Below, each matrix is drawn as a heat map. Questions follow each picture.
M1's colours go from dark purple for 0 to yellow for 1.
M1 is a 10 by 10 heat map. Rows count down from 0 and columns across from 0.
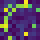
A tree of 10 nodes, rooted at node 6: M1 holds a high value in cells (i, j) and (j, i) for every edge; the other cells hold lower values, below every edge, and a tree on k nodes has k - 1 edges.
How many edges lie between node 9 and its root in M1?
3
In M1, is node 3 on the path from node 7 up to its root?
no
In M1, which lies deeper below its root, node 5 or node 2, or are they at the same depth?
the same depth
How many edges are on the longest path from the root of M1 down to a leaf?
3
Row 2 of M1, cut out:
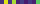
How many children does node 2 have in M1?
2
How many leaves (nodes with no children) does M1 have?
7
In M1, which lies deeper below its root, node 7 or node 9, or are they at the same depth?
node 9
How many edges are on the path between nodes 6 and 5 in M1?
2
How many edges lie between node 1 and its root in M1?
1
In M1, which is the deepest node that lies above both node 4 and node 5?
1
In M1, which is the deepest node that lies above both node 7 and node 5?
1
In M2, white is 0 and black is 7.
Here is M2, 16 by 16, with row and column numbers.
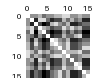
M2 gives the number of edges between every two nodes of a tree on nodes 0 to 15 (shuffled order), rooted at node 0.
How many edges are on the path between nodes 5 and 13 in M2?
1
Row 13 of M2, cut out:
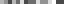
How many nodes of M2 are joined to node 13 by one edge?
3
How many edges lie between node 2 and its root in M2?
3
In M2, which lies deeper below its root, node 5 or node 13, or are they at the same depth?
node 5
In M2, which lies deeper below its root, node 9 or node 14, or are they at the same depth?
node 14
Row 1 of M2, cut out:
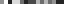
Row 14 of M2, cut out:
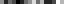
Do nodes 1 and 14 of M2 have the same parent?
no
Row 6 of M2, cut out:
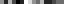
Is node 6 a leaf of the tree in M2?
yes
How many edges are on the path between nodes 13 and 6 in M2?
5
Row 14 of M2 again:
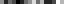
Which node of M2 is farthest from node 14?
4
